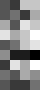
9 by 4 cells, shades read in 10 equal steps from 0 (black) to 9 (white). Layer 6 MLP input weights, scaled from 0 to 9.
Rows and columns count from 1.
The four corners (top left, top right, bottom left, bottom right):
3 7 3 4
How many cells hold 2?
5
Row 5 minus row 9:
0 2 5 4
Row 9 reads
3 2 2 4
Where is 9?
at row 4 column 4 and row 7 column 4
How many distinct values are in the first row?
3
